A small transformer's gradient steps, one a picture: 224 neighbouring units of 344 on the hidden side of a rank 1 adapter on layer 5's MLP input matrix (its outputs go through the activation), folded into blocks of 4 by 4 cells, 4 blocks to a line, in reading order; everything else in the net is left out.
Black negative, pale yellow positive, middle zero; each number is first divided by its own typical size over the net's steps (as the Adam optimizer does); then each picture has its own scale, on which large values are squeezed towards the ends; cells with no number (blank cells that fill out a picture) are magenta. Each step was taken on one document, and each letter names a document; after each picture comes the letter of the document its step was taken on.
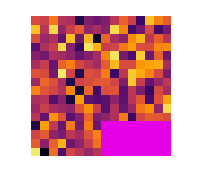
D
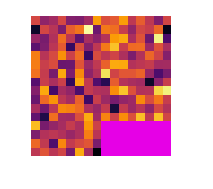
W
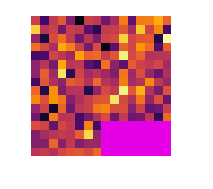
W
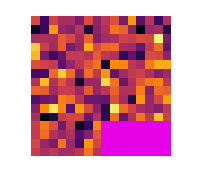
W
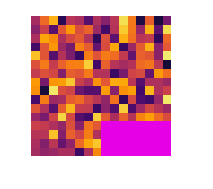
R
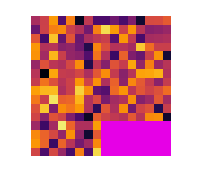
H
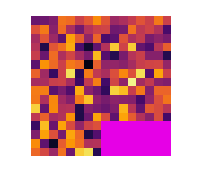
H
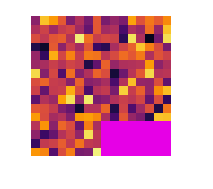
D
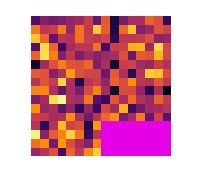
H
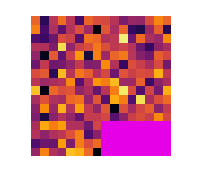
W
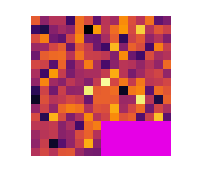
W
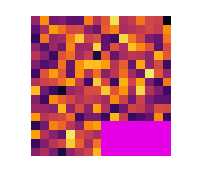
H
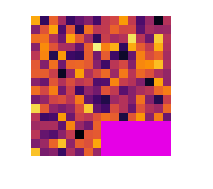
D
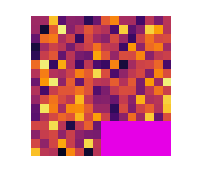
R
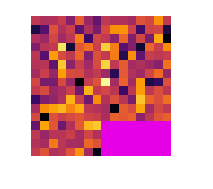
W
